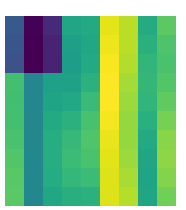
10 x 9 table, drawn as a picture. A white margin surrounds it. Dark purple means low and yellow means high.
In the top left lies a patch that is lower than the rest. The top left is the ninth with the lowest average. The grain runs up and down.
